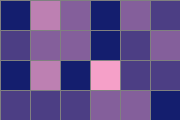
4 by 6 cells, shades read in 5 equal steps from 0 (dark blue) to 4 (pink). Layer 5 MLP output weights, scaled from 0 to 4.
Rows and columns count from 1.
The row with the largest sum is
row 3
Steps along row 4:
same same up same down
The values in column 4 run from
0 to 4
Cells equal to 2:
7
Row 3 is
0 3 0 4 1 1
